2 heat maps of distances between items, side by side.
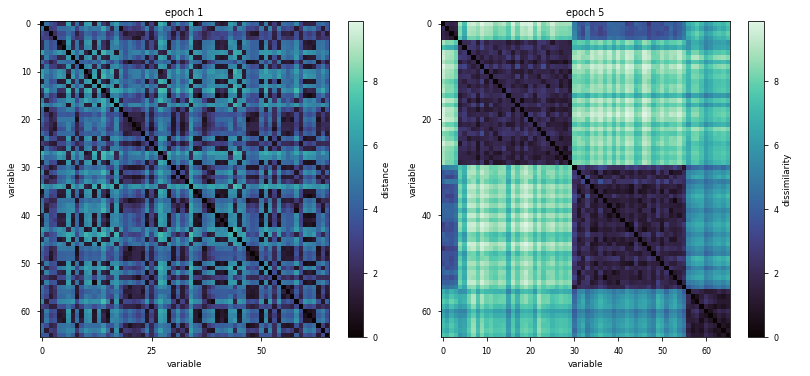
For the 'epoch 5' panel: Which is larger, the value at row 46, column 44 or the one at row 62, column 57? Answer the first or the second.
the first
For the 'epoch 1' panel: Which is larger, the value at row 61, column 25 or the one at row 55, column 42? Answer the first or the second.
the second
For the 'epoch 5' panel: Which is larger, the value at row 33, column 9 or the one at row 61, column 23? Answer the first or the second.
the first
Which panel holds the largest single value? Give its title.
epoch 5
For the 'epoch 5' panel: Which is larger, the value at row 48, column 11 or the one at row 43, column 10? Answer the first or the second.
the second
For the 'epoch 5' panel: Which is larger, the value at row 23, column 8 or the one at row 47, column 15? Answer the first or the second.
the second
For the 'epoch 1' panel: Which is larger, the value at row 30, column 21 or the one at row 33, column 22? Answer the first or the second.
the second
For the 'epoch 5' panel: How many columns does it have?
66
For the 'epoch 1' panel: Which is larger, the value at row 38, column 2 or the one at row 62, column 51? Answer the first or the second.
the second
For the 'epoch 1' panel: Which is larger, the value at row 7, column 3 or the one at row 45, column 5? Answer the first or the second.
the first
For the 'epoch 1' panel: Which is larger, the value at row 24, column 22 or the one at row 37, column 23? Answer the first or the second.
the first
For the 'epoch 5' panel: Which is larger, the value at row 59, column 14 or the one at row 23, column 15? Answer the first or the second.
the first
